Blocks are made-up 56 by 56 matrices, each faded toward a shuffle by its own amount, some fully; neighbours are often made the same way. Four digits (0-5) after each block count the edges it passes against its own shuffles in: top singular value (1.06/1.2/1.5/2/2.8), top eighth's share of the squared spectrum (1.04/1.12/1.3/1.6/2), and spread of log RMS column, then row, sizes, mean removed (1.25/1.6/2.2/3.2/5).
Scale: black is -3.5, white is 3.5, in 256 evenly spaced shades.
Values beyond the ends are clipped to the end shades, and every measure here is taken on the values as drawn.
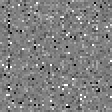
3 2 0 0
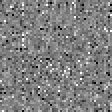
2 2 1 0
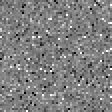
0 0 0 0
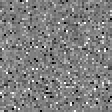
0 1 0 1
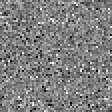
0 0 0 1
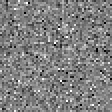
0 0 0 0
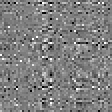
4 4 2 2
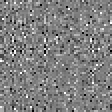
4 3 2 1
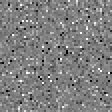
2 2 0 0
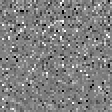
3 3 0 1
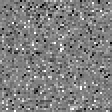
2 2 0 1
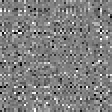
4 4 2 3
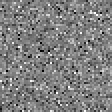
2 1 0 1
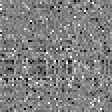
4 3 1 2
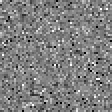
0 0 0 0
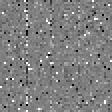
3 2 1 0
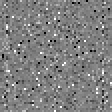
3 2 1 0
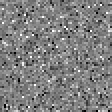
0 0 0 1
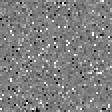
0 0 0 0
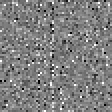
1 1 2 0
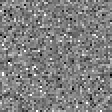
0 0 0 0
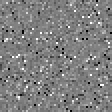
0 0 0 0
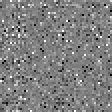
1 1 1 1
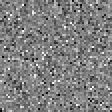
0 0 0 0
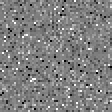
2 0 0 0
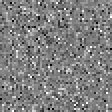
2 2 0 1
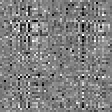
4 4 3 3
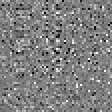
4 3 2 1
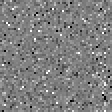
2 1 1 0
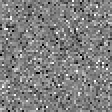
1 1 0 0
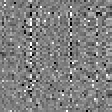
4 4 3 2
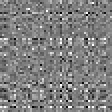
5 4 3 3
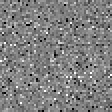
2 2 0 1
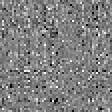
4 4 2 2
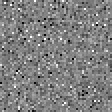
1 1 0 0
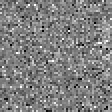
3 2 0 1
